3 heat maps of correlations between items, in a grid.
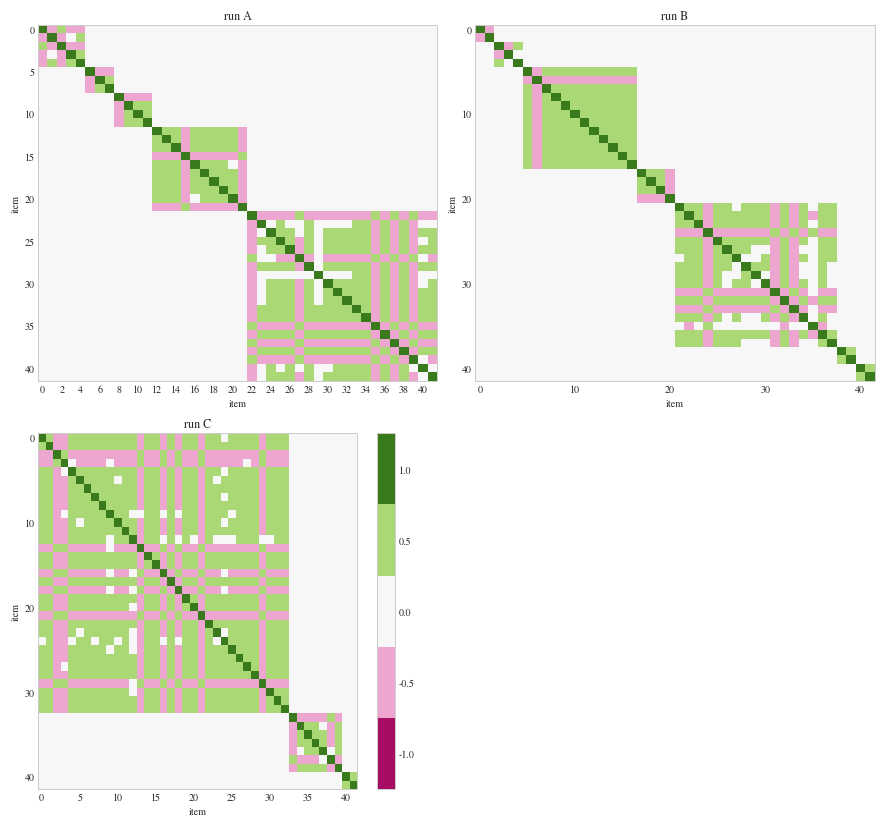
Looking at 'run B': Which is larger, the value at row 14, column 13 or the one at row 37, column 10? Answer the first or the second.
the first
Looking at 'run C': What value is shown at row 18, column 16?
0.5
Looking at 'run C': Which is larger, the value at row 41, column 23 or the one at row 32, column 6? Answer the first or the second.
the second
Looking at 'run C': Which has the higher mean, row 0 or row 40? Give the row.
0
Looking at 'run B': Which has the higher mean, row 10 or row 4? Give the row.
10
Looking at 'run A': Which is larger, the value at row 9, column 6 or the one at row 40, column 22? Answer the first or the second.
the first
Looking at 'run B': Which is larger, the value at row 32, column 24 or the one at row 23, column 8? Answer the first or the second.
the second
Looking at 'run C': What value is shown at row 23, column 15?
0.5
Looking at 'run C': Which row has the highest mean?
9
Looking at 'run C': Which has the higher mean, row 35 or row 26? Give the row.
26
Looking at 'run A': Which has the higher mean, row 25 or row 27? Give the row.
25
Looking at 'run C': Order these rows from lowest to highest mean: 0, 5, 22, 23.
23, 5, 0, 22
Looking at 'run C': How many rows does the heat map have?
42
